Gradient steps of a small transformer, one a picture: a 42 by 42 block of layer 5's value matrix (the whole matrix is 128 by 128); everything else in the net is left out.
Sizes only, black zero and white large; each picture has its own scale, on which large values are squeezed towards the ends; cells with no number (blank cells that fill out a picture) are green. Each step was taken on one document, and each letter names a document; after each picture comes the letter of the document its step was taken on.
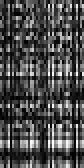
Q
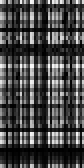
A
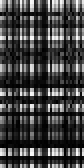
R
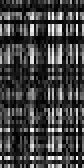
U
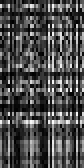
Q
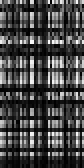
A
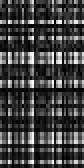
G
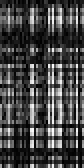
U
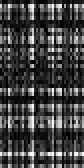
G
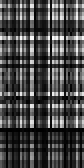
A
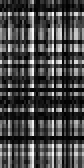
G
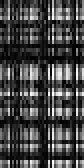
Q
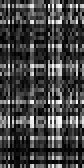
U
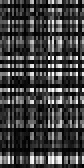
U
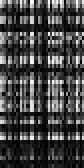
A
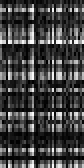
G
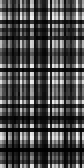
A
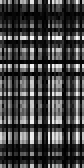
R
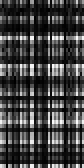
R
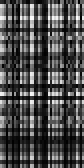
A
